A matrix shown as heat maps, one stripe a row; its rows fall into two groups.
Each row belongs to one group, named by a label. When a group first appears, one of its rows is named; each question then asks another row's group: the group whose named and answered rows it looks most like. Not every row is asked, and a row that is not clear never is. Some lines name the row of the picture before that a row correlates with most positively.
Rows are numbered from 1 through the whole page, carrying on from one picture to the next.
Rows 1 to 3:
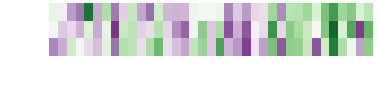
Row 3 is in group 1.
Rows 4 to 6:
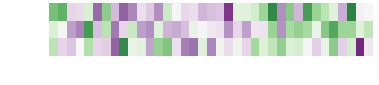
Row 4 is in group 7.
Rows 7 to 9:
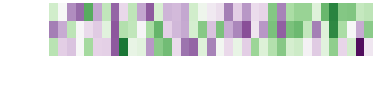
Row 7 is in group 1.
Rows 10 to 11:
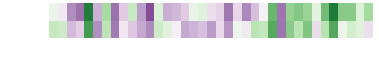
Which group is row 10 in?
1
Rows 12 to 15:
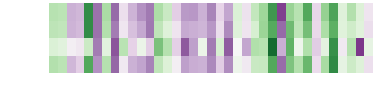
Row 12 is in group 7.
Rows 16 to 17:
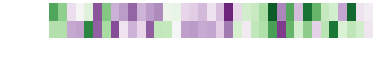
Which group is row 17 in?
7
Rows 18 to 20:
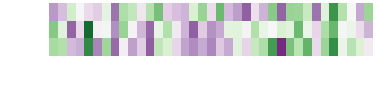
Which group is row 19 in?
7
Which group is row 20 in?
7
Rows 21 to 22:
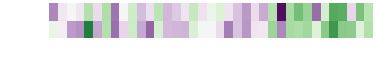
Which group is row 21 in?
1
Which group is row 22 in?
1
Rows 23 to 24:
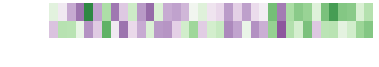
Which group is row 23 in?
1
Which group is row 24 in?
1
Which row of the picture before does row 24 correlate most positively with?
21
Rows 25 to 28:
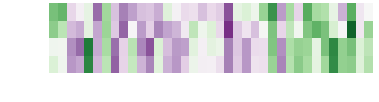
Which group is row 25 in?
7
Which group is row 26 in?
1
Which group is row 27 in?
1
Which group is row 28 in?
1
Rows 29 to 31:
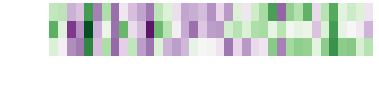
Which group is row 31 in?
1
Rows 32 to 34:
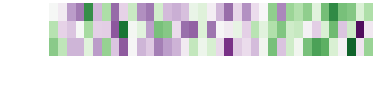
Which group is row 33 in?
7
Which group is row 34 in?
1
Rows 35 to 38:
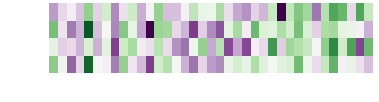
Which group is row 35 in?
1
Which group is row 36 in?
7
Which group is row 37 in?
1
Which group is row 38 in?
7
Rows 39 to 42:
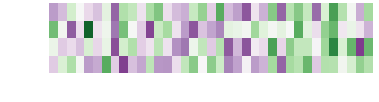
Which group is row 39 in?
1
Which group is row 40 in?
7
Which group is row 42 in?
1
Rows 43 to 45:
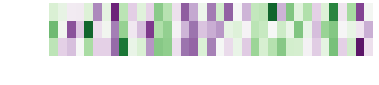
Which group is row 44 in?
7
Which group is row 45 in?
7
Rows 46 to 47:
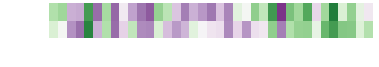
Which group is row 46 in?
7
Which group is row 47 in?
1
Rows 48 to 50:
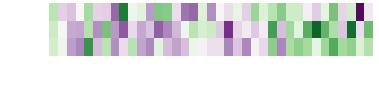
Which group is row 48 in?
7
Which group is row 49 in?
1
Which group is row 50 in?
1
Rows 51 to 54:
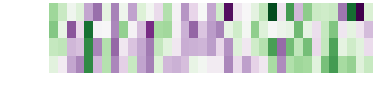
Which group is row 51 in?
7
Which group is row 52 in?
7
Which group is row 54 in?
1
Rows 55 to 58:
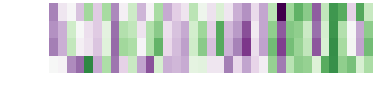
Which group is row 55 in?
1
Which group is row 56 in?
1
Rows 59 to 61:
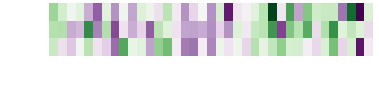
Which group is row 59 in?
7
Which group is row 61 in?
7
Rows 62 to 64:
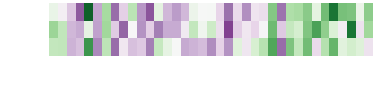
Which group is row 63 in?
1
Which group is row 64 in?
7
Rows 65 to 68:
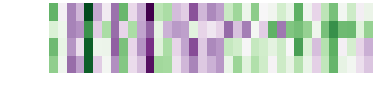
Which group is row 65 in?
7
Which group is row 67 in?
7
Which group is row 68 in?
7
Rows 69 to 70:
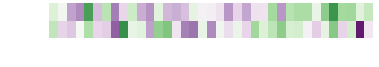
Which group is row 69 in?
1
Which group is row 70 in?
7
